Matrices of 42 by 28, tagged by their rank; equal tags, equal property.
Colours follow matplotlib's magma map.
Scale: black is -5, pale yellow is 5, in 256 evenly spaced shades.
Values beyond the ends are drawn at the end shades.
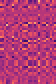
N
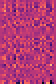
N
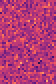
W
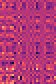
N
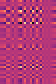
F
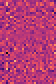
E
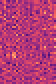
E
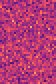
W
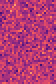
W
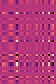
F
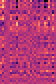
N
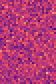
W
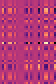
F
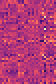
E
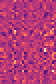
E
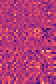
E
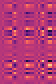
F
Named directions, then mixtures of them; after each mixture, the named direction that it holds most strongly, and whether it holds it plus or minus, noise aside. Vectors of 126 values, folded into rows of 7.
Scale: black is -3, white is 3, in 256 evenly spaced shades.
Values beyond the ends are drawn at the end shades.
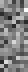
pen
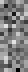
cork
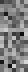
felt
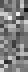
pen, minus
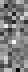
cork, plus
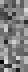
cork, plus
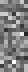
felt, minus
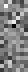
pen, plus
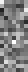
pen, plus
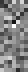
pen, minus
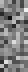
pen, plus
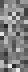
cork, minus
